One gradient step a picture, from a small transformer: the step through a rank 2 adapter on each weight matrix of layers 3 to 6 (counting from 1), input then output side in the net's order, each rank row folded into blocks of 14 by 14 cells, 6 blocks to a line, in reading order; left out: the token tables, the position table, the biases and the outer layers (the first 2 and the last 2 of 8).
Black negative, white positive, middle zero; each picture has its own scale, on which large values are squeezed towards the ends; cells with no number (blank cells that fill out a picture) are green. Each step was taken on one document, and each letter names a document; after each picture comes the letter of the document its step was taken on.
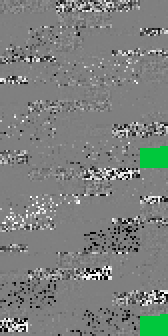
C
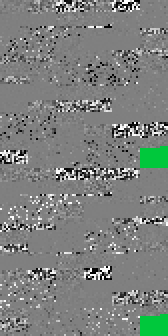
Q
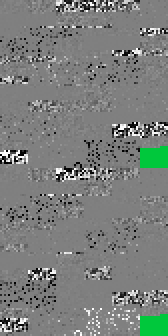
Q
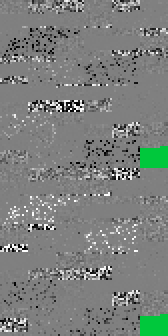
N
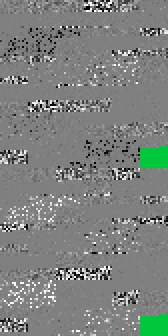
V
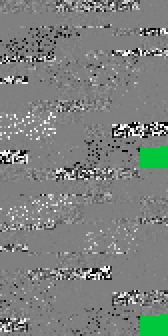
Q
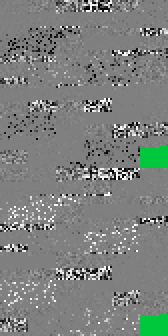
V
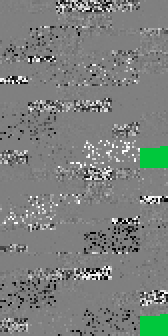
C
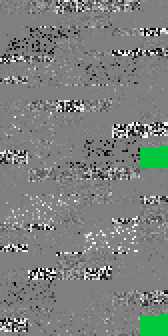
N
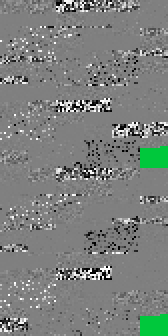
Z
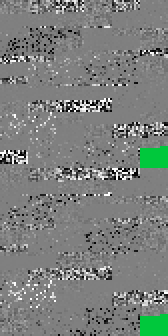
N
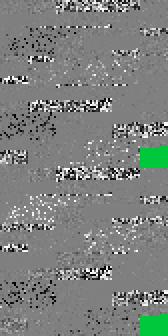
N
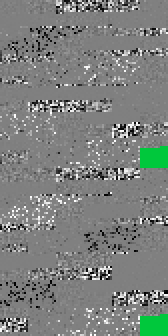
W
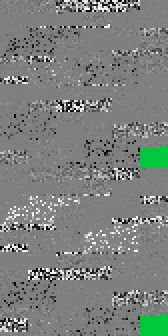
N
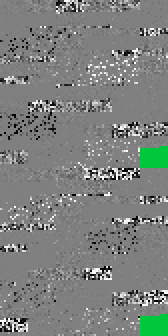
V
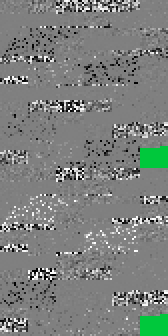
N
